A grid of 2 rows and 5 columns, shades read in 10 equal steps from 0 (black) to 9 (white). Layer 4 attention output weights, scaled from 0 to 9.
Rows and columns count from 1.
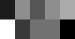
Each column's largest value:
9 5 4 5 6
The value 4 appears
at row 2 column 3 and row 2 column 4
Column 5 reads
6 0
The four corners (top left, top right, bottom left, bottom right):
1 6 9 0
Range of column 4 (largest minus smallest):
1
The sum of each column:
10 7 7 9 6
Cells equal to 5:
2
